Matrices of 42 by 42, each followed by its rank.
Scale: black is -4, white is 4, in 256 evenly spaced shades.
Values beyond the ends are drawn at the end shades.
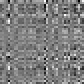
three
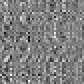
five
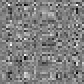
five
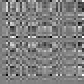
two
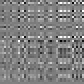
two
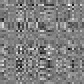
three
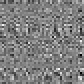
five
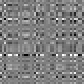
two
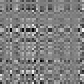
two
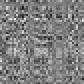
five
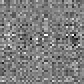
five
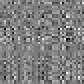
three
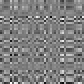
two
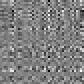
three
